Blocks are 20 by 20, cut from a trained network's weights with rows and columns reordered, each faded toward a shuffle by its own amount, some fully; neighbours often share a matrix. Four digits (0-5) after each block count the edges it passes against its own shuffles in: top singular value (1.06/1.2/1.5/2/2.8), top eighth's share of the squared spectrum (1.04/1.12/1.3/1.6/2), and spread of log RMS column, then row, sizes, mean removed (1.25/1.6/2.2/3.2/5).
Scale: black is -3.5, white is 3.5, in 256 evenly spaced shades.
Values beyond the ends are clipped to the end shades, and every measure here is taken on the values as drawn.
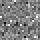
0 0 0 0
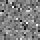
0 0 0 0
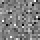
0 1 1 0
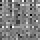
3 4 1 2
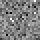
1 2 0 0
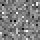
1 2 1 0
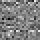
2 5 0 2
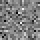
1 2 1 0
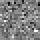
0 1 0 0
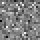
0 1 0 0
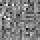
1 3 0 1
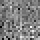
1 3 0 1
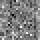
1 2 0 0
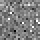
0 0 0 0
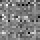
2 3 0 2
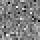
0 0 0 0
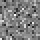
0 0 0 1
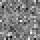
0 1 0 0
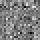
2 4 0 2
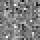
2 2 1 0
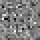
1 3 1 1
